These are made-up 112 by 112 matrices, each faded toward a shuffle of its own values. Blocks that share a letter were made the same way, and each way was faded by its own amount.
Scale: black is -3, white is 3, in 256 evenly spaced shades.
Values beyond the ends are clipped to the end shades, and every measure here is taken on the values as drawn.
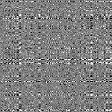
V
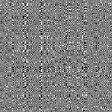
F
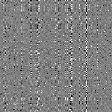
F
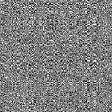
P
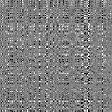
F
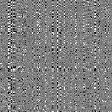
F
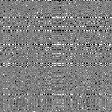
V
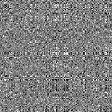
P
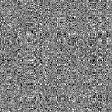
P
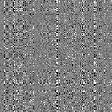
F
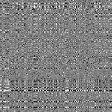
V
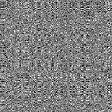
P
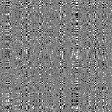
F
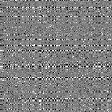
V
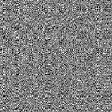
P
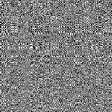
P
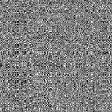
P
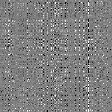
F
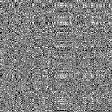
P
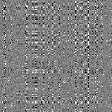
F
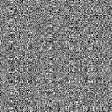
P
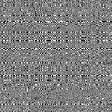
V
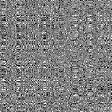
P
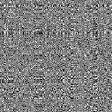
P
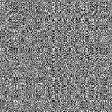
P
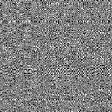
P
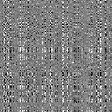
F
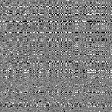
V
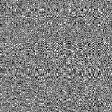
P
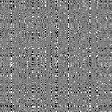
F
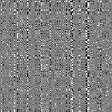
F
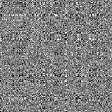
P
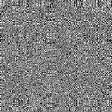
P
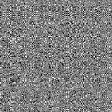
P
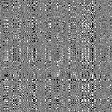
F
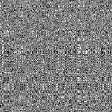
P
